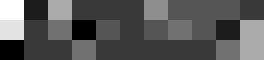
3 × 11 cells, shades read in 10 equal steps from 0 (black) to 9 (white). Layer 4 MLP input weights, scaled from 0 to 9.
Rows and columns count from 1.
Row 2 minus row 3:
8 0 2 -4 1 0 1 2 1 -3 0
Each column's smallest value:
0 1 2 0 2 2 2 2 2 1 2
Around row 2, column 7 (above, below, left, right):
5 2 2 4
